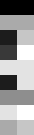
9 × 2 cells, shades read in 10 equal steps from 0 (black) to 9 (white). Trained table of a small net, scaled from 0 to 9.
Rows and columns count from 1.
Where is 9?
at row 4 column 2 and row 8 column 2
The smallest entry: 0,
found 2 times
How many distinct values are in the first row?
1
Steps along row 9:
up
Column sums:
37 59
